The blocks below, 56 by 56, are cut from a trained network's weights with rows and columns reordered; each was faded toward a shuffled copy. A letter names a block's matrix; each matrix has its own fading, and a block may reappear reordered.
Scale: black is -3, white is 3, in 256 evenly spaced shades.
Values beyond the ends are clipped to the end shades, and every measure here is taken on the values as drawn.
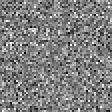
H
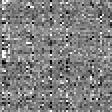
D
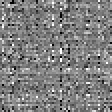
D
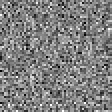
H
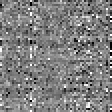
D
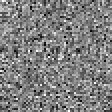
H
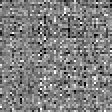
D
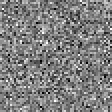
H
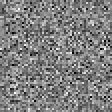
H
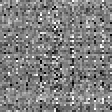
D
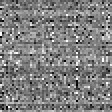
D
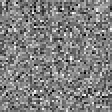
H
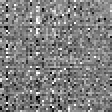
D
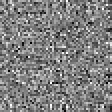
H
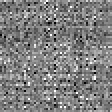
D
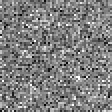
H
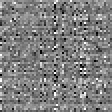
D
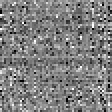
D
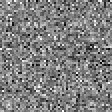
H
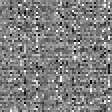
D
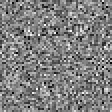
H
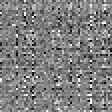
D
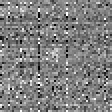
D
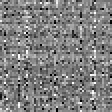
D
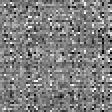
D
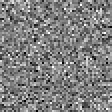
H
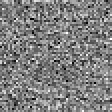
H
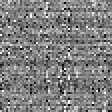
D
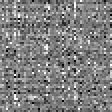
D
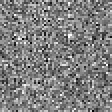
H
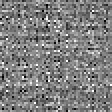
D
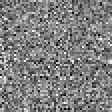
H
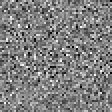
H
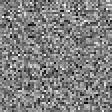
H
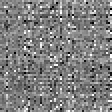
D
